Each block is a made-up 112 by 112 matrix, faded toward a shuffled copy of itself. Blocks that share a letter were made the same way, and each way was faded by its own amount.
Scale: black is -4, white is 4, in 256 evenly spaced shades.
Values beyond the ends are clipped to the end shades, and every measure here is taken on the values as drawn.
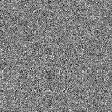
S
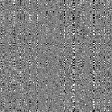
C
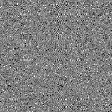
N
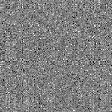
N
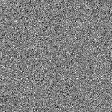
S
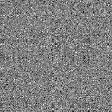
S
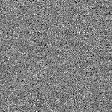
S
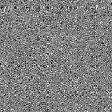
N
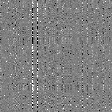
C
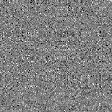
N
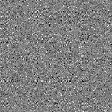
N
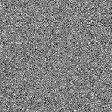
S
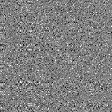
N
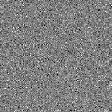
N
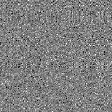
N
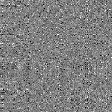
N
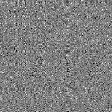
N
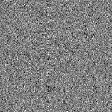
S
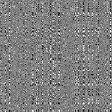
C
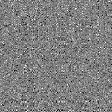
N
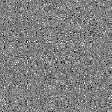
N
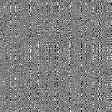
C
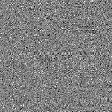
N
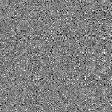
N
